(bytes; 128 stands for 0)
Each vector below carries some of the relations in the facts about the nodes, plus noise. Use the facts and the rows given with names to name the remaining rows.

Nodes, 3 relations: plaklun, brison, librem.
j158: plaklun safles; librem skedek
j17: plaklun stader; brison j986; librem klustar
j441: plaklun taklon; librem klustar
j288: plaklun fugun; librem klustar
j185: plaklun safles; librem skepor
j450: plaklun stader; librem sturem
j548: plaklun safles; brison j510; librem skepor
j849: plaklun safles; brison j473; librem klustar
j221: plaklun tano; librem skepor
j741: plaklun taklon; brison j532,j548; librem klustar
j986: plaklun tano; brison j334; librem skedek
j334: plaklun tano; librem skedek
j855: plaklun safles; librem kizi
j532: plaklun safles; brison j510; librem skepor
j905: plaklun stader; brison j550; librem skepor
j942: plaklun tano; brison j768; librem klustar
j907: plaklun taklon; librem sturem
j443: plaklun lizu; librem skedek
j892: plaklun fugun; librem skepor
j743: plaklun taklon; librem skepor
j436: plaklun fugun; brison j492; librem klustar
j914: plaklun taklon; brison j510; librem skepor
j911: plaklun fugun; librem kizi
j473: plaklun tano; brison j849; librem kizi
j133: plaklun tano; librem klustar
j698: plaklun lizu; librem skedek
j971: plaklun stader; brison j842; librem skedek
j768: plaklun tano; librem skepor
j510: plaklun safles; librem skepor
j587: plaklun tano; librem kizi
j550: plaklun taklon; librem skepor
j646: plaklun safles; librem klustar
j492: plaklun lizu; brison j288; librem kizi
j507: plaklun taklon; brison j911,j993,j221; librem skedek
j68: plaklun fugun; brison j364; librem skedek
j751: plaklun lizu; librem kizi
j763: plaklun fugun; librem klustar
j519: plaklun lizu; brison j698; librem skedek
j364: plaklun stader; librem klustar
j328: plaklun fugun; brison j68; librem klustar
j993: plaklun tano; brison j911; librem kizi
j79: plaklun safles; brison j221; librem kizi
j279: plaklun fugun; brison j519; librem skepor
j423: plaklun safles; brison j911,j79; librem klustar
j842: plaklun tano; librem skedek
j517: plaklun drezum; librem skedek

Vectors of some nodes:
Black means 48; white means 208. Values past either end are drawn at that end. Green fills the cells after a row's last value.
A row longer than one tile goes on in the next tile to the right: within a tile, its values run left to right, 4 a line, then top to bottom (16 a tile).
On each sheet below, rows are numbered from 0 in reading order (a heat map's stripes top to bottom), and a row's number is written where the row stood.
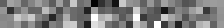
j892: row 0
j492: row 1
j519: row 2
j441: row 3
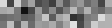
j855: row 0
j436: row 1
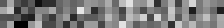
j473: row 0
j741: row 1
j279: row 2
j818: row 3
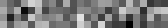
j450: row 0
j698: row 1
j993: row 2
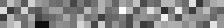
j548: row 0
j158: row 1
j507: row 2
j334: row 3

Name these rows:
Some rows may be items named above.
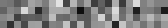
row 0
j741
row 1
j855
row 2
j818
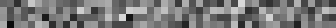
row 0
j907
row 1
j741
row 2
j423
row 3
j911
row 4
j79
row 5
j911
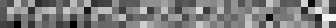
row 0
j993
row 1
j993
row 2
j646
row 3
j646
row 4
j517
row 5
j68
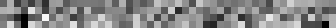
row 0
j849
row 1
j288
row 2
j443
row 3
j510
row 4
j436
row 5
j914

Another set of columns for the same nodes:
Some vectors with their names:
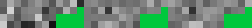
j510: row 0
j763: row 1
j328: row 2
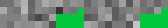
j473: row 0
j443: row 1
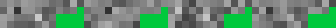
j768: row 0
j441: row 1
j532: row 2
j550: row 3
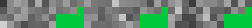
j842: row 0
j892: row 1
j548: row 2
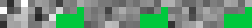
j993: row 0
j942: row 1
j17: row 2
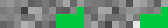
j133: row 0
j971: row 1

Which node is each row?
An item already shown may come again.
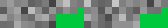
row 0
j364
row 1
j905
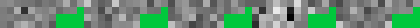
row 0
j763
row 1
j905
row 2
j698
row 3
j79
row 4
j68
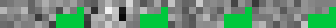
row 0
j855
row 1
j79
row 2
j905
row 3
j517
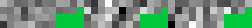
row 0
j17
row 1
j911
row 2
j423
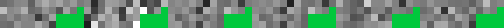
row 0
j855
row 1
j507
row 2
j907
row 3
j907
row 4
j279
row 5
j288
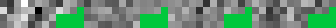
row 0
j911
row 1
j158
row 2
j450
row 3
j914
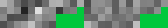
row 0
j741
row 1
j986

